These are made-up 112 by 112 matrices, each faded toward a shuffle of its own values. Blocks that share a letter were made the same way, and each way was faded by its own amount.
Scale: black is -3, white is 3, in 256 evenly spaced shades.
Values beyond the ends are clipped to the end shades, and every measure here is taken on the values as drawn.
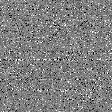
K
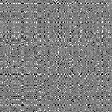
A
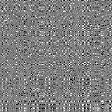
A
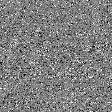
K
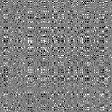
A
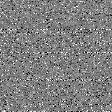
K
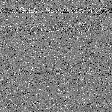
K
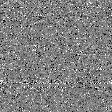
K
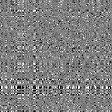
A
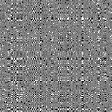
A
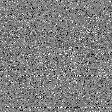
K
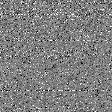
K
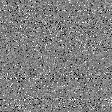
K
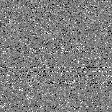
K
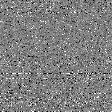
K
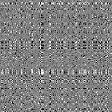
A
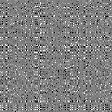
A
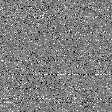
K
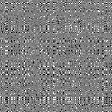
A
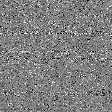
K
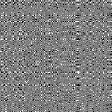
A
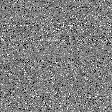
K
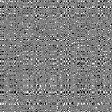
A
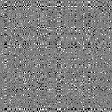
A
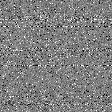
K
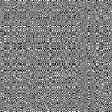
A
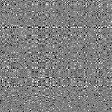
A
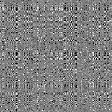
A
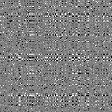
A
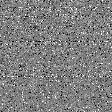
K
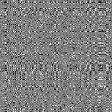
A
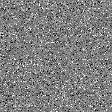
K
